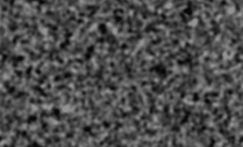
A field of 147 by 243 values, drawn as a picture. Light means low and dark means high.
The field is mottled with small blotches. No regular stripes run through it. On average the colour sits 70% of the way up the scale. The values follow a bell shape. Neither half mirrors the other.
